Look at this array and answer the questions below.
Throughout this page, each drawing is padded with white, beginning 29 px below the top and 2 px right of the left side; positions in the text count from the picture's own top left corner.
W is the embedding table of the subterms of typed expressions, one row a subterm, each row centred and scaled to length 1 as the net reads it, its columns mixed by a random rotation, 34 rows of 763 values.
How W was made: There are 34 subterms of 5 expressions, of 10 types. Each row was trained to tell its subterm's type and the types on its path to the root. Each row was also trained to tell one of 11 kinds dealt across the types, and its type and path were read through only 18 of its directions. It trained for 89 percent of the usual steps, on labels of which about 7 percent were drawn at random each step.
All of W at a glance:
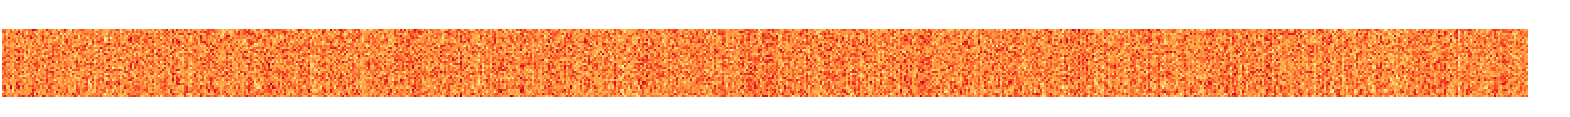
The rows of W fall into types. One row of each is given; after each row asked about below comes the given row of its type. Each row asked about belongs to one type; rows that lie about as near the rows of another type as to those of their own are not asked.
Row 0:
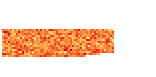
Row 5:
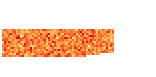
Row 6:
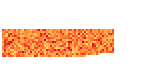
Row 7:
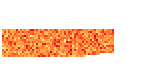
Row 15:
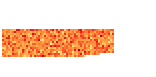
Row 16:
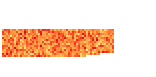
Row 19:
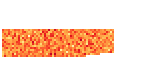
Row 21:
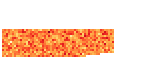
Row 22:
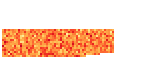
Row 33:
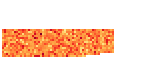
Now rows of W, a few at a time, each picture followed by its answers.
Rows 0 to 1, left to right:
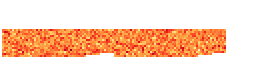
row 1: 33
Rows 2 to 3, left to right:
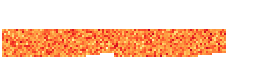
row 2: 7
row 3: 15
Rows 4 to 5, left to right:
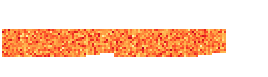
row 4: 22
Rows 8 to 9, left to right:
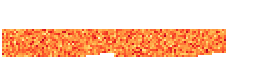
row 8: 16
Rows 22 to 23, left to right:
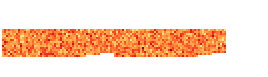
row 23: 5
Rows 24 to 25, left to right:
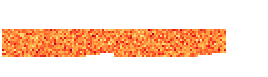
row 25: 15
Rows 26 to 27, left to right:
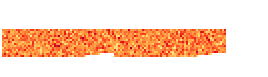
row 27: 7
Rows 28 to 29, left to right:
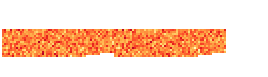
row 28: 33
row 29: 33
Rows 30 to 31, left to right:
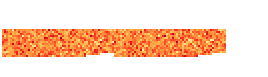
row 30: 0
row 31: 0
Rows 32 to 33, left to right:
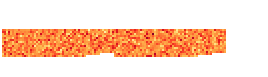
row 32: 22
